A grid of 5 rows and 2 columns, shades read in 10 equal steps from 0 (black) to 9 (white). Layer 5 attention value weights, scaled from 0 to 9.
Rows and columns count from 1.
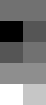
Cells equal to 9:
1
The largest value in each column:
9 7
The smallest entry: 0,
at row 2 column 1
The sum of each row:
8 3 7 10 16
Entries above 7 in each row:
0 0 0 0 1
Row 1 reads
4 4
